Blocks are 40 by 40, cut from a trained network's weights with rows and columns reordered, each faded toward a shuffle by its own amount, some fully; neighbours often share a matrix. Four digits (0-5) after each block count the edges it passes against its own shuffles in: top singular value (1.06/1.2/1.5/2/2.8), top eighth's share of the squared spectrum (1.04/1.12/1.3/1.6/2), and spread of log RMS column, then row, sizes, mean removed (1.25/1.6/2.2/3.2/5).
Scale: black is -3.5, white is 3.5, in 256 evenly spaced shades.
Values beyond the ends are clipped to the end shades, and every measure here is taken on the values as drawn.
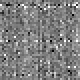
2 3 0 2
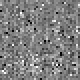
2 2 0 1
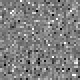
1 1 0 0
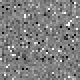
0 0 0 0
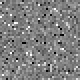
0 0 0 0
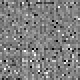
1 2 0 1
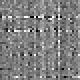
3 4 0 3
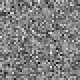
1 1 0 0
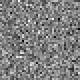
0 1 0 0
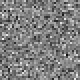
0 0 0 0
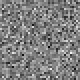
2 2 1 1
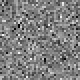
1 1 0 0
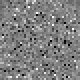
0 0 0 0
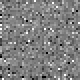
2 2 1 0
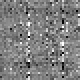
3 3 3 0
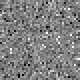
0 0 0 0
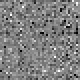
1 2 2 0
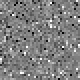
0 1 0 0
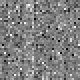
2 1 0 1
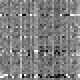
4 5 0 3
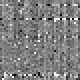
3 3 0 2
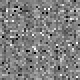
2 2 0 1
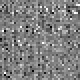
2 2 0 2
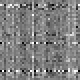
3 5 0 3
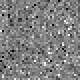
0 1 0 0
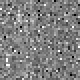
1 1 0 0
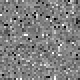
0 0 0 0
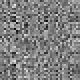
4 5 3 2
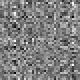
3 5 2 2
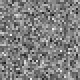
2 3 0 0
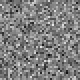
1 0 0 0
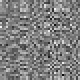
4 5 3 1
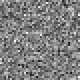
2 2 0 0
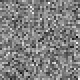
0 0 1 0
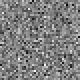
2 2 0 0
